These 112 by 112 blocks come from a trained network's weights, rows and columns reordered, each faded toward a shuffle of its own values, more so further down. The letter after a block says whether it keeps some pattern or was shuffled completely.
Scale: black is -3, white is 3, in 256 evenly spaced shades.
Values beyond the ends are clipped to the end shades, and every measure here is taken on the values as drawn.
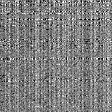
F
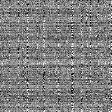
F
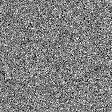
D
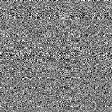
F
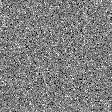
D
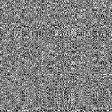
F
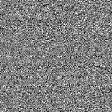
F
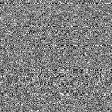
F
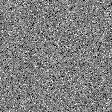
D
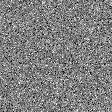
D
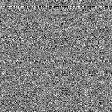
F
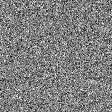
D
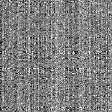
F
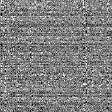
F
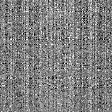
F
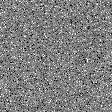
D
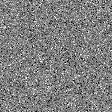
D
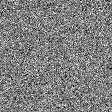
D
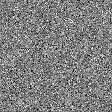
D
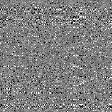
F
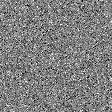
D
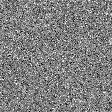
D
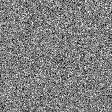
D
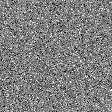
D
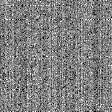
F
